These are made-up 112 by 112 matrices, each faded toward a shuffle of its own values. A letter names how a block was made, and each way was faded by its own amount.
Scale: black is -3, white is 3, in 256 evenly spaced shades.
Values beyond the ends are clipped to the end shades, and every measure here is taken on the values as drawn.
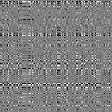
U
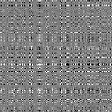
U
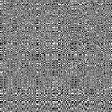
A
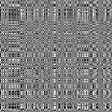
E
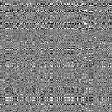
A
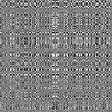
E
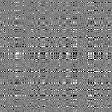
U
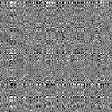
A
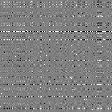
U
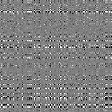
U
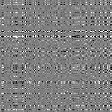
U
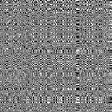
A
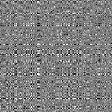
A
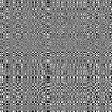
E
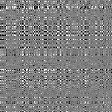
U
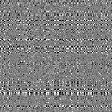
A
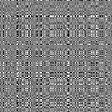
E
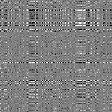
U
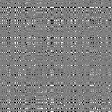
U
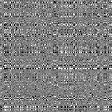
A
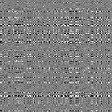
U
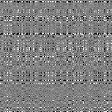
U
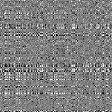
A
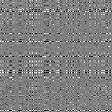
U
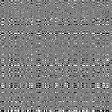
U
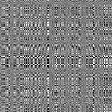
E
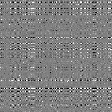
U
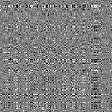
A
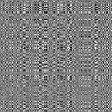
E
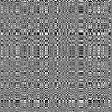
E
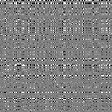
U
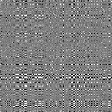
U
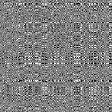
A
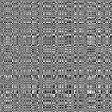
E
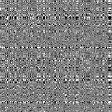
A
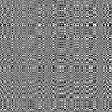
E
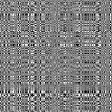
E
